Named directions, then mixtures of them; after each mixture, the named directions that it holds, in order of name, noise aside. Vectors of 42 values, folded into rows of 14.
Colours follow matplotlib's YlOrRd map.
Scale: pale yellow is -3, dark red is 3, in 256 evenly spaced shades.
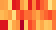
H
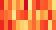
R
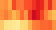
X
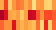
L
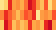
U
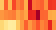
R, X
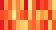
R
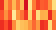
R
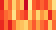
R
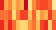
R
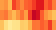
X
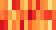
H, L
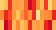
U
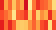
R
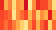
R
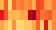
L, X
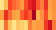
U, X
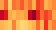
L, X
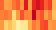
R, X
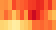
X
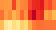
X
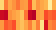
L, U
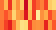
R, U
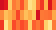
U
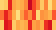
U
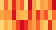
R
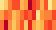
H, U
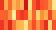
R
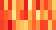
R
